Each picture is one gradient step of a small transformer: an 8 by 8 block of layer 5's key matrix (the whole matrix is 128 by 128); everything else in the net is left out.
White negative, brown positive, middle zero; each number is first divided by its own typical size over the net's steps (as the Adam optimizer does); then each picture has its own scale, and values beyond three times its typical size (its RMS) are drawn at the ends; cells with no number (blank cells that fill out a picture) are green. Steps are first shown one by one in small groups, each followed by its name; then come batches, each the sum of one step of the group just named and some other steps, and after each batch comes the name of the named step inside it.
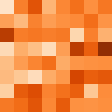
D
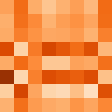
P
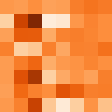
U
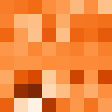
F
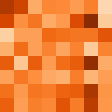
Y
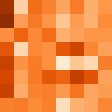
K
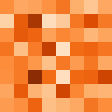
U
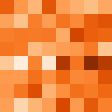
F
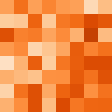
D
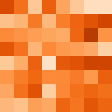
F
